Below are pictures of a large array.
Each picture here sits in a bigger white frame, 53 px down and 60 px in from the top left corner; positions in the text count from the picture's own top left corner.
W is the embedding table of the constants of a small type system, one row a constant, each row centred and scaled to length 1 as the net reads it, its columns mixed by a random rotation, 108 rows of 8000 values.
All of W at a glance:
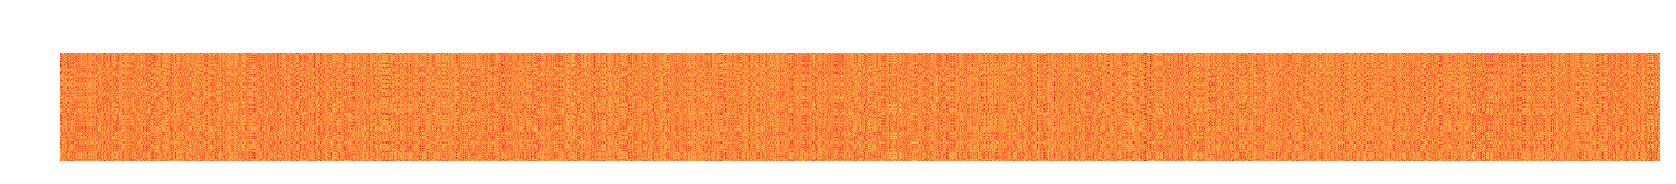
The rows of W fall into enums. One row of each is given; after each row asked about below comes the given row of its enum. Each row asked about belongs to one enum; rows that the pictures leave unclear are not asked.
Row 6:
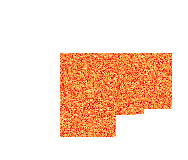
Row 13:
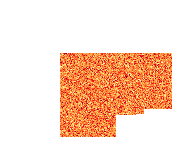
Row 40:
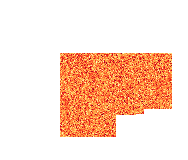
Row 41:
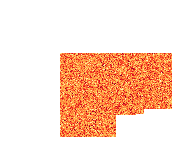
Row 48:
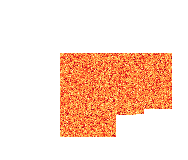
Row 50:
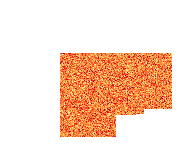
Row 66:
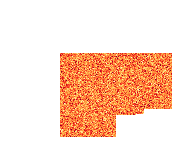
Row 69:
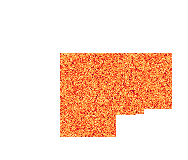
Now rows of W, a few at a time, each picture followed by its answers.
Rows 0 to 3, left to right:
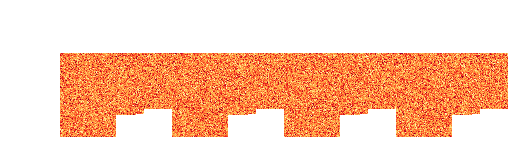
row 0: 66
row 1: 50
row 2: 6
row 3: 13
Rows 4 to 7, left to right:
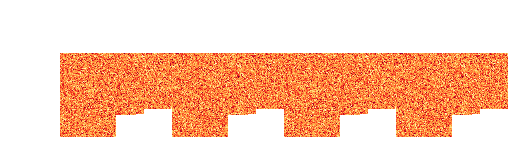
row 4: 6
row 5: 13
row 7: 13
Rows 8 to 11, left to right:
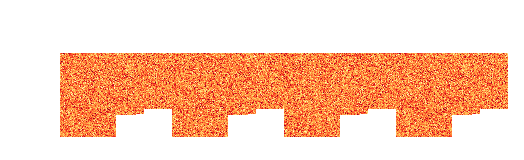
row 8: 50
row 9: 6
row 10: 66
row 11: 50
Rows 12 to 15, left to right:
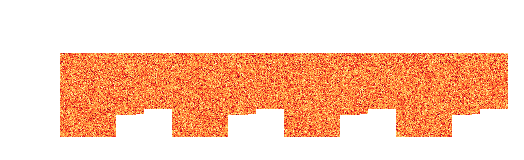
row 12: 50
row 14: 66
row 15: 40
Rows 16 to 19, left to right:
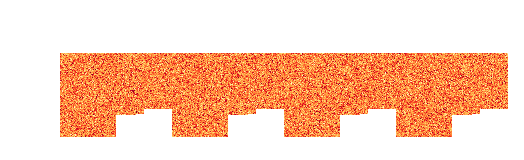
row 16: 69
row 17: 48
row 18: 41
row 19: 50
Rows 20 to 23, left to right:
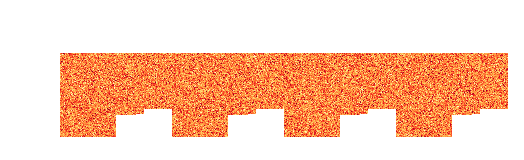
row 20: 50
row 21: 6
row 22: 66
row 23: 69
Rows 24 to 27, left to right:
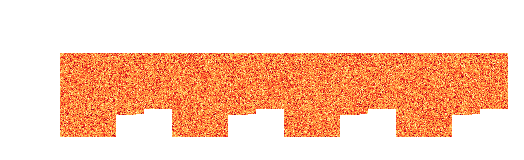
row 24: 48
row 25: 40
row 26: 66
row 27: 13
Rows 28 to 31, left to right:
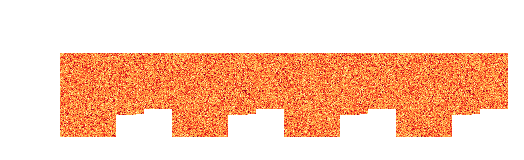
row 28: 48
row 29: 69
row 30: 66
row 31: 69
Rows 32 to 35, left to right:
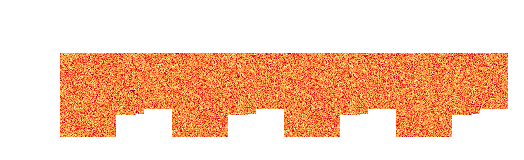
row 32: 69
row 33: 13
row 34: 13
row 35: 66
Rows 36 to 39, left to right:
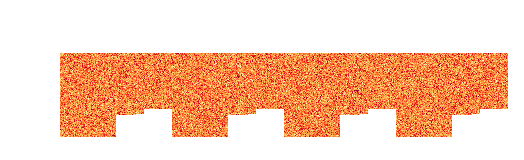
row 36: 48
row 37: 13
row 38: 69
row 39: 41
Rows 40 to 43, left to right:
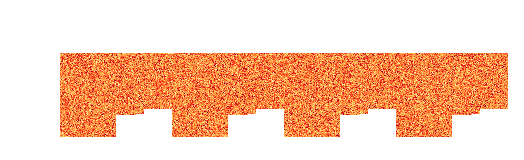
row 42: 48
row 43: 66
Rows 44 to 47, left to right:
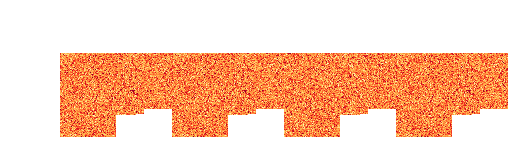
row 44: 69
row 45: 69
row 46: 13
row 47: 69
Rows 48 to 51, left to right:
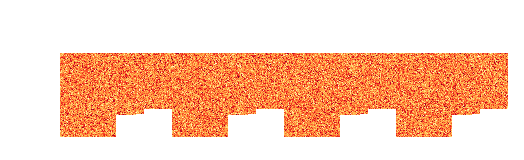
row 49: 13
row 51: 6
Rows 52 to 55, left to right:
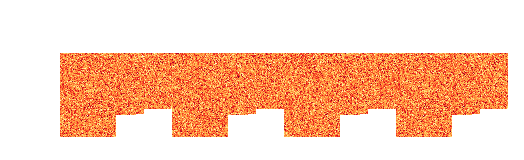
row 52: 6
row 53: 13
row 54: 40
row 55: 6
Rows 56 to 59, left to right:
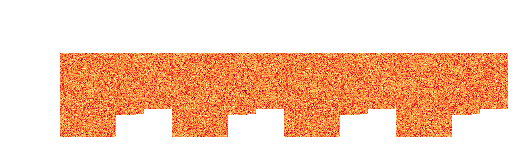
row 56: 6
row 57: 69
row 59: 41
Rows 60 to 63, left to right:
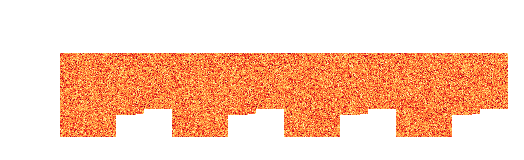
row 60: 66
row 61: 66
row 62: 13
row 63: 50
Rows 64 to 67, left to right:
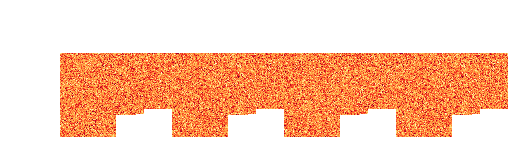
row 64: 41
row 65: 13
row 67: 13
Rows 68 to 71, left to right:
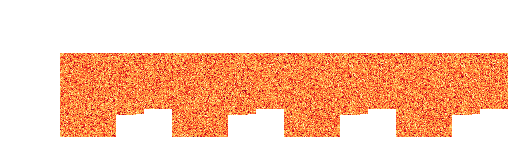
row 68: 48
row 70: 13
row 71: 13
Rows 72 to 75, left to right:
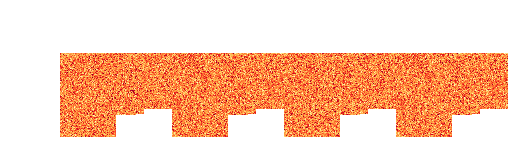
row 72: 69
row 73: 40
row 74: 48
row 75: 40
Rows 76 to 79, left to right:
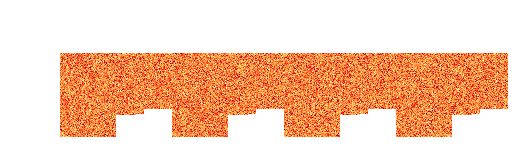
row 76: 40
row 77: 50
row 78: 48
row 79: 41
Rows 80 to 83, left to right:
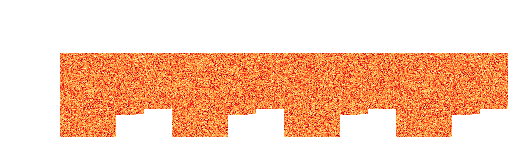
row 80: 6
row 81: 41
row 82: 48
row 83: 6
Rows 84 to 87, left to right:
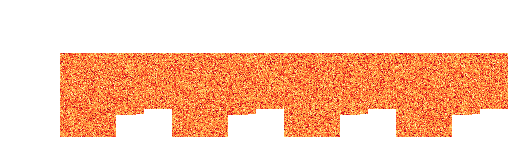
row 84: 50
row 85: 6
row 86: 48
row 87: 13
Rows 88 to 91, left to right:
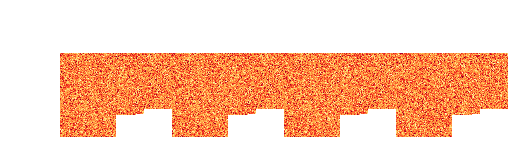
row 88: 66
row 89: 66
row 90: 66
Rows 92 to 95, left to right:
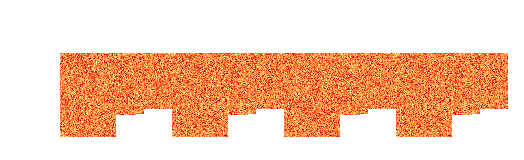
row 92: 40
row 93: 48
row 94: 50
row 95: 48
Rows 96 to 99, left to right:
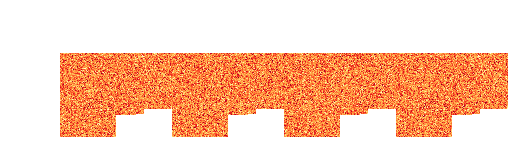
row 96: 6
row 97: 48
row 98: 66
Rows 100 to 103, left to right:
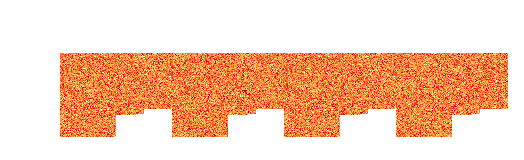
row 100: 6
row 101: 69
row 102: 6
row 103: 41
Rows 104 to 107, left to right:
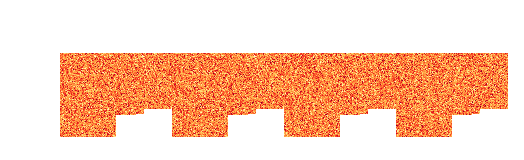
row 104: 6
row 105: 6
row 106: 40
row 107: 66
